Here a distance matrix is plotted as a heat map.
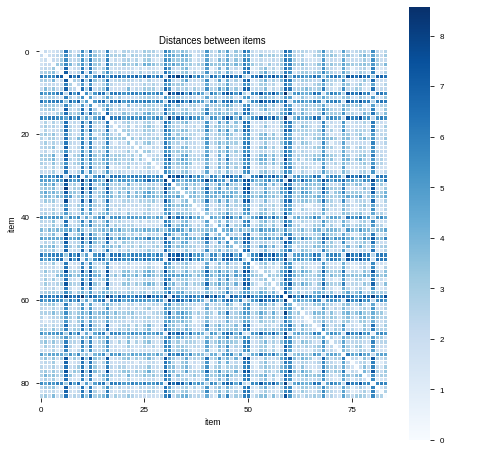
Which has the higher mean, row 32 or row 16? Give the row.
16
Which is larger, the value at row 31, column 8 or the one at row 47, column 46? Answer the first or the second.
the first
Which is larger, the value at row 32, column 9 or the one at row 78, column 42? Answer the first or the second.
the second
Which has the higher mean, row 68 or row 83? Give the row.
68
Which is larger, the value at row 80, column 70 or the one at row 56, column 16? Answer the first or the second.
the second
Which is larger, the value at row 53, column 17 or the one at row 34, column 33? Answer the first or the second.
the second
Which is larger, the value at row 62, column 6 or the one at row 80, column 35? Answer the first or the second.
the first
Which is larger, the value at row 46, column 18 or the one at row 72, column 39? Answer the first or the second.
the first
